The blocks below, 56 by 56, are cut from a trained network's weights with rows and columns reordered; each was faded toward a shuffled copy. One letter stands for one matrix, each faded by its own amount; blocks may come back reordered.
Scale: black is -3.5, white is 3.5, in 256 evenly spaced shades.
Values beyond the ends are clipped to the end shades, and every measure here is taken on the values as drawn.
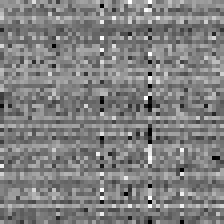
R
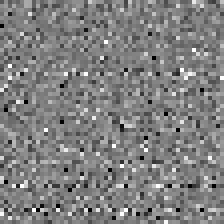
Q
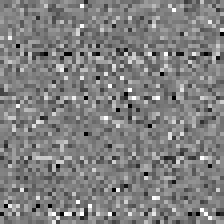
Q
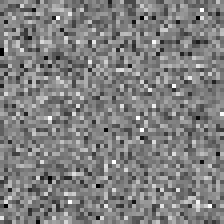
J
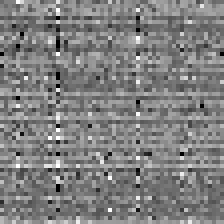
R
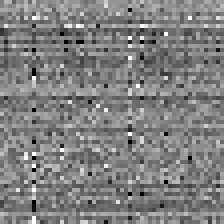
R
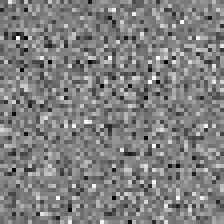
J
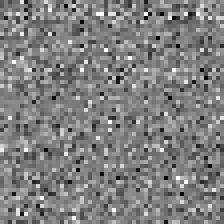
Q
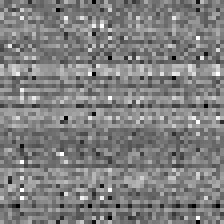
R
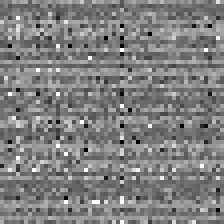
R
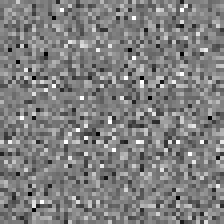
Q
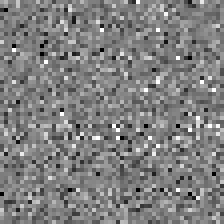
Q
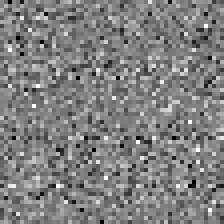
J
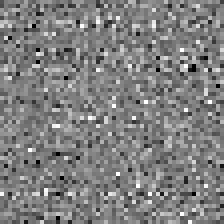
Q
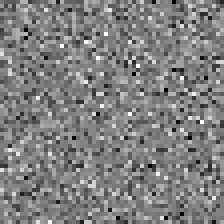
J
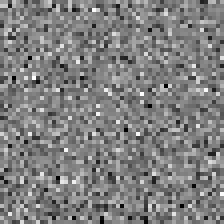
J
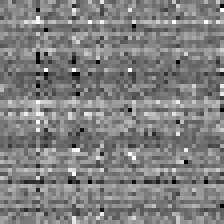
R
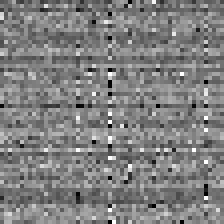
R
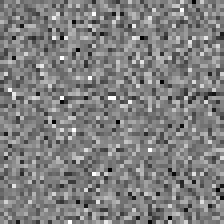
J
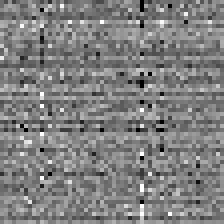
R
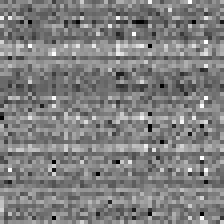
R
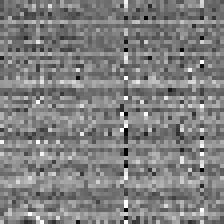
R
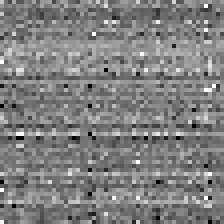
R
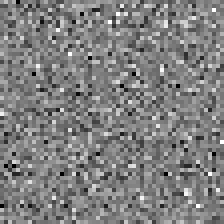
J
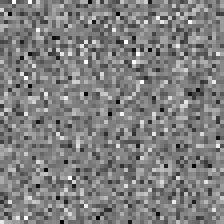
J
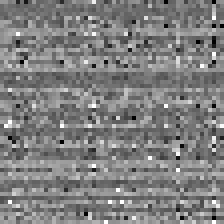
R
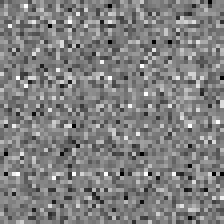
Q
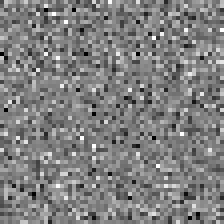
J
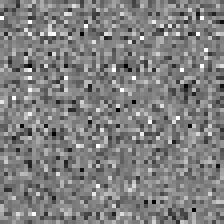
Q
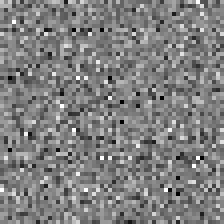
J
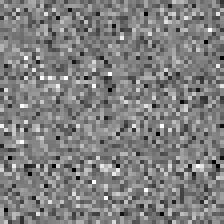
J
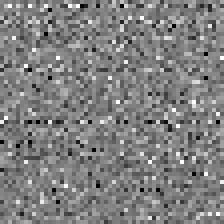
Q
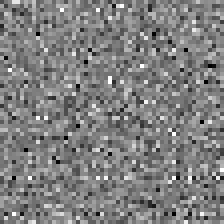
J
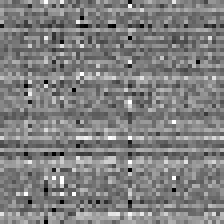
R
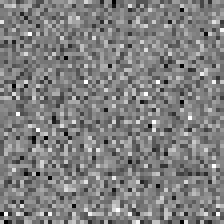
J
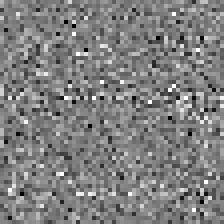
Q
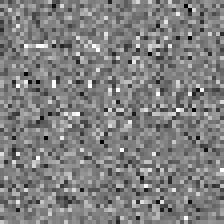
Q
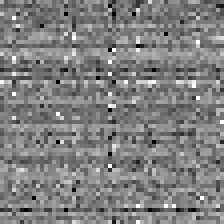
R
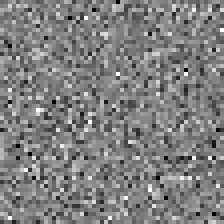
J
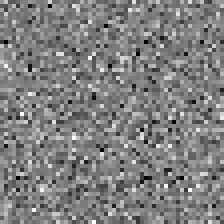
J
